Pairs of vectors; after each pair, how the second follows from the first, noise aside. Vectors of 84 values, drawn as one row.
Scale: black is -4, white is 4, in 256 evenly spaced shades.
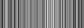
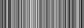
reversed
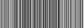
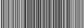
reversed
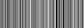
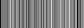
wrapped around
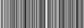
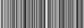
copied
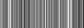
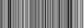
negated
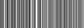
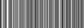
wrapped around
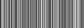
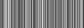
reversed
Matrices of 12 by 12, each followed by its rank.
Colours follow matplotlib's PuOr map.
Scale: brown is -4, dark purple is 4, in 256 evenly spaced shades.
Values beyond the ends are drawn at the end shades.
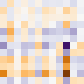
two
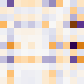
two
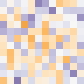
full rank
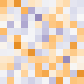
full rank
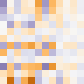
two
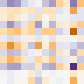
two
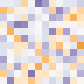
full rank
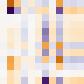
two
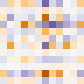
two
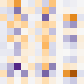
two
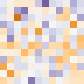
full rank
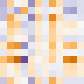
two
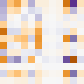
two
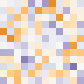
full rank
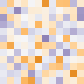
full rank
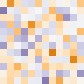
full rank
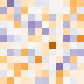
full rank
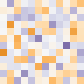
full rank
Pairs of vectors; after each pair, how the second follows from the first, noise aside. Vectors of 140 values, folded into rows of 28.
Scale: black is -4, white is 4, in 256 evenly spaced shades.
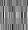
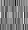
reversed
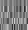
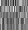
reversed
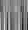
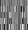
sign-scrambled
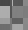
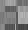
reversed
